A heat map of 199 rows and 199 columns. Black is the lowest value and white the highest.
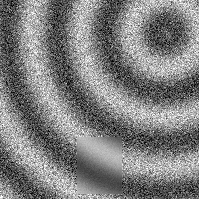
No row or column stands out. In the bottom middle lies a patch that is calmer than the rest. The top right is the ninth with the highest average. The bottom middle is the smoothest part. The halves do not mirror each other. No overall slope runs across the table. Concentric rings centre on the top right.
